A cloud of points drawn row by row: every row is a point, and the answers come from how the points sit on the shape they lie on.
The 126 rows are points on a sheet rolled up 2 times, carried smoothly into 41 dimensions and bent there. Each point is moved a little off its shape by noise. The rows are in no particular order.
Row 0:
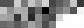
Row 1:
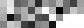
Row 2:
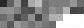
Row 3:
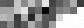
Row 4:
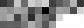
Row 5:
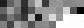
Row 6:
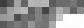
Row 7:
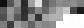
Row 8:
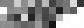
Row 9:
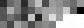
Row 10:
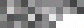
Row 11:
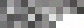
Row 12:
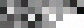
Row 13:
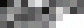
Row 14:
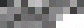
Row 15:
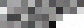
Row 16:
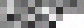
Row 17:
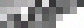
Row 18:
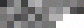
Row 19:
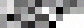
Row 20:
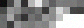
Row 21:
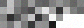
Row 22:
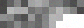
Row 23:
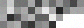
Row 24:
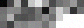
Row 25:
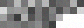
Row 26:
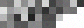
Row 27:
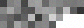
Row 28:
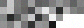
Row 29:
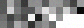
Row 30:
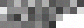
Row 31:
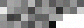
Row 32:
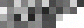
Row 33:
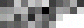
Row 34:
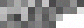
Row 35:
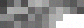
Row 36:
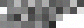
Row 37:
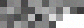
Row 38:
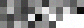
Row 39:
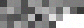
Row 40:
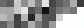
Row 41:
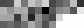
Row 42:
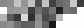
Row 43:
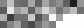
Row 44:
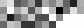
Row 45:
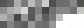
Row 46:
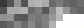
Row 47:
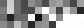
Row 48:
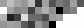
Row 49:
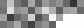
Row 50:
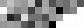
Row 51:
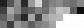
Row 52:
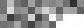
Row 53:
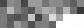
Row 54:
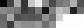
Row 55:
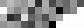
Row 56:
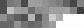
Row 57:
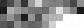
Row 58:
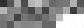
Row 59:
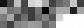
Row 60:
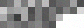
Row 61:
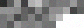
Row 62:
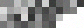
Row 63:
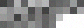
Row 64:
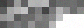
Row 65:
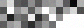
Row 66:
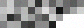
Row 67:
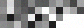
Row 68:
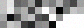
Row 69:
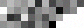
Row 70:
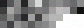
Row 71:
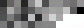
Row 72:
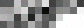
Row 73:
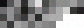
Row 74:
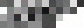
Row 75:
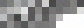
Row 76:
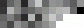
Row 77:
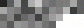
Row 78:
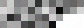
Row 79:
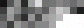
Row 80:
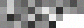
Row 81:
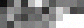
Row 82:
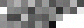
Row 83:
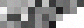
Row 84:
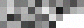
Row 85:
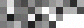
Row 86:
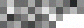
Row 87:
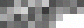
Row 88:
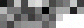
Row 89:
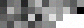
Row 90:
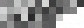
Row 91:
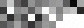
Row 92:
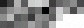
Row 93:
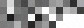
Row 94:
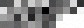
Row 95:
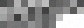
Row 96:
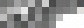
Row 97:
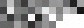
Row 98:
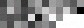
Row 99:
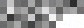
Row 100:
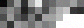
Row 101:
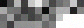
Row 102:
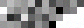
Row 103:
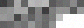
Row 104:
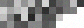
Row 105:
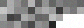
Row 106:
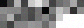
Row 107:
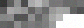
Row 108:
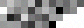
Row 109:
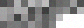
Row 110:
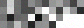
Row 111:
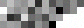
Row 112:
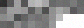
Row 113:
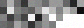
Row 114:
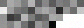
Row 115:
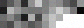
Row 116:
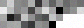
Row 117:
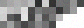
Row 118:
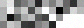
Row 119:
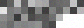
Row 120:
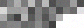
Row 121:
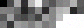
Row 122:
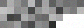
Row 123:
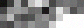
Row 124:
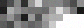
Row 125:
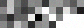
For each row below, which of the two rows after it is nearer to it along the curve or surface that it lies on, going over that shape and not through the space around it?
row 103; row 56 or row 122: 56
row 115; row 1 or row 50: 1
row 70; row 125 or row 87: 125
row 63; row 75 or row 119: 119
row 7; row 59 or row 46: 59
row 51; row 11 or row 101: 101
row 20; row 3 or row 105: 3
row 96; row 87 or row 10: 87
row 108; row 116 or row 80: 116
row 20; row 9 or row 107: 9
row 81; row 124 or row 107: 124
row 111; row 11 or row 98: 11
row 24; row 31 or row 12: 12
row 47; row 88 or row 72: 88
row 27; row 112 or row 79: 112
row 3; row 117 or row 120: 117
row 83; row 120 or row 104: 104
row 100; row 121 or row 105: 121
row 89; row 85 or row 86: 85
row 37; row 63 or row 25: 63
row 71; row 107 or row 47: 47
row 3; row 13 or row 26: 26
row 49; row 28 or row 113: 28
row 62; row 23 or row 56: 23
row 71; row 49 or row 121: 121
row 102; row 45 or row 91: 45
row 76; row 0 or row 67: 67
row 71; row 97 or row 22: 97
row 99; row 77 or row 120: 77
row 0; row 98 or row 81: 81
